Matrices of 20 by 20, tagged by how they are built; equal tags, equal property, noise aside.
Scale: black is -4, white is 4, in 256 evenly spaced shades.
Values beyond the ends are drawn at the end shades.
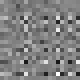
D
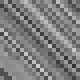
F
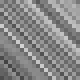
F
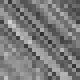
F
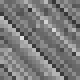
F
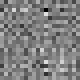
D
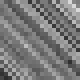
F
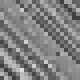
F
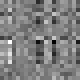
D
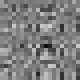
D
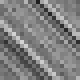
F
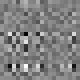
D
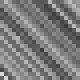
F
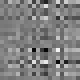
D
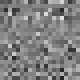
D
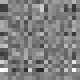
D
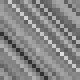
F
